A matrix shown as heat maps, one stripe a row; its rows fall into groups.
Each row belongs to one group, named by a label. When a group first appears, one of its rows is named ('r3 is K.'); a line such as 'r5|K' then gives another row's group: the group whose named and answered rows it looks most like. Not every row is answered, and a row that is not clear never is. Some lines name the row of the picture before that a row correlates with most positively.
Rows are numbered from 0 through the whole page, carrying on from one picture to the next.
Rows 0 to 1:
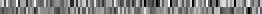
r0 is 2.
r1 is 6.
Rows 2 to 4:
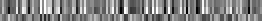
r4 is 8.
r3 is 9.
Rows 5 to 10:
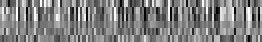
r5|9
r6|2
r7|2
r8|2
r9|2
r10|6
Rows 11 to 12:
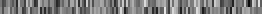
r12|8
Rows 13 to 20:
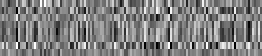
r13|9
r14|6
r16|6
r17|6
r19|2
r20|8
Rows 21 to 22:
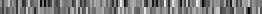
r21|8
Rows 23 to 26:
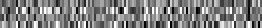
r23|6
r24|9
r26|2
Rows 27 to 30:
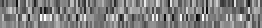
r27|6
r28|8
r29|9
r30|2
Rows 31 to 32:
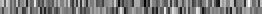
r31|2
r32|8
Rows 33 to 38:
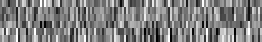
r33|9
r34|6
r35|6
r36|8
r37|2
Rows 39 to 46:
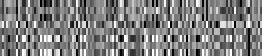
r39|8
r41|8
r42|2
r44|9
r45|6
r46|9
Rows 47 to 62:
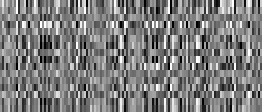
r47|2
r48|2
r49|8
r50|9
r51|2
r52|8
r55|8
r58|8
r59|6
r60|2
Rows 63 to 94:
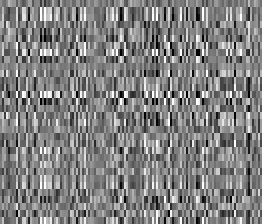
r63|8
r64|9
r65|9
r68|8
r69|2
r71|8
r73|2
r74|6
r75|6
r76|9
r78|6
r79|2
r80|2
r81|2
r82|6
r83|6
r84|9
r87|6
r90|6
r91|8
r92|2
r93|6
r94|9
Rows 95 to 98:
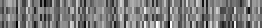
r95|8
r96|6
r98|6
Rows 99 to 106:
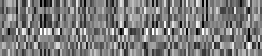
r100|6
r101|8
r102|8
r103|9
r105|2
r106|8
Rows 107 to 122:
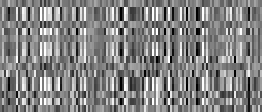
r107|8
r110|8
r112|2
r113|9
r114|9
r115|2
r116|8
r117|2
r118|9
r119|9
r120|6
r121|9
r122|6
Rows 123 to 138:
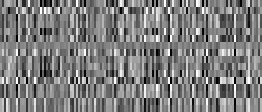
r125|6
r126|6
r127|8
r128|6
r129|2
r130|2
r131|8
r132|8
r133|8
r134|2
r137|2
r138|2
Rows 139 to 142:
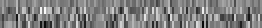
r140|9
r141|6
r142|8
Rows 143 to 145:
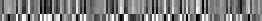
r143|8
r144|8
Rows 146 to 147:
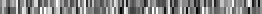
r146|2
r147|9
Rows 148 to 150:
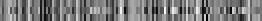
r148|8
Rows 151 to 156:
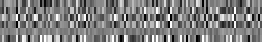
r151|8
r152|6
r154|6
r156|9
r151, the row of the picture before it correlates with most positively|148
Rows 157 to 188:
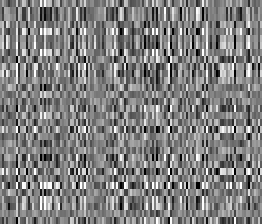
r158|8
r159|8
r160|2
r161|9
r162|2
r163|2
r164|9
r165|6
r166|2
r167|2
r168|2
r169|8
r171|8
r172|6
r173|9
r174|6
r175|2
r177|8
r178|2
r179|8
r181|2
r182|6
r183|9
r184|8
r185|9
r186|9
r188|6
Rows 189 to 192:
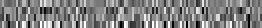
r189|9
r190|8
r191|6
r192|9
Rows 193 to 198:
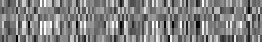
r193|9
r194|6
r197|9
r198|6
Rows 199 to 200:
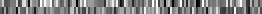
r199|9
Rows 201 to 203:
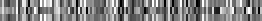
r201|9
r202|2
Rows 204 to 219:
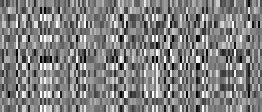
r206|9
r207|2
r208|8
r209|9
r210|2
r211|6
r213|9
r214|6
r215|9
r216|6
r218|8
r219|9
